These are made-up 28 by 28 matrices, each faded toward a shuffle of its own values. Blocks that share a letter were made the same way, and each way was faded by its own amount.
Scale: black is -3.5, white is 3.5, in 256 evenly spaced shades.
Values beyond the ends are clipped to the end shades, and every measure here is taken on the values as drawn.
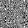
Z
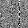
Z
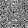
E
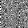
Z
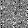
Z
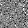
Z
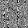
Z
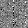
Z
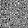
E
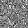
E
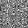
Z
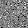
E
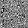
Z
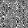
Z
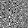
Z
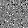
E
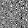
Z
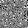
E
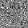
E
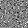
E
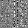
Z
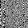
Z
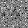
E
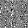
Z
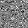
E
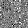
E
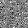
E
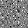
E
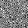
E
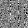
Z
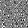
E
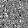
Z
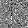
Z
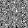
Z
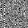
Z
